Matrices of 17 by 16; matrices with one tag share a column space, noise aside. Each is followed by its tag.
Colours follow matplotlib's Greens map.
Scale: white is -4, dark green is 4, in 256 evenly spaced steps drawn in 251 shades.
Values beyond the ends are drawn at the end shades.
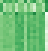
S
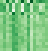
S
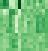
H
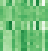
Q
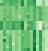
Q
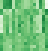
H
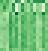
S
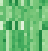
Q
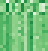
S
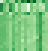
S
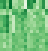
H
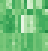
H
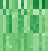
H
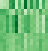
H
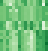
Q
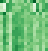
S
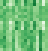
Q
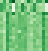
S
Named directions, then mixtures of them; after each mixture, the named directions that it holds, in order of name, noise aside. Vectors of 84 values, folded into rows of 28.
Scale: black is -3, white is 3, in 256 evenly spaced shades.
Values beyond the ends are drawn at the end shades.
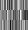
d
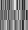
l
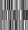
d, l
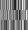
l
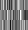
d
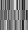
l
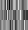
d, l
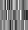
d, l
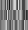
d, l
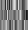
d, l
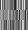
d, l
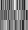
l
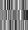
d, l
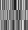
l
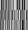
d, l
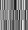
d, l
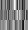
l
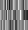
d, l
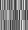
d, l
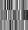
d, l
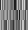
d, l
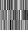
d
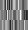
d, l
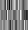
d, l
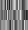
d, l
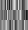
d, l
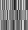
l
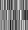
d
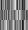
l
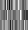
d, l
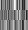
l
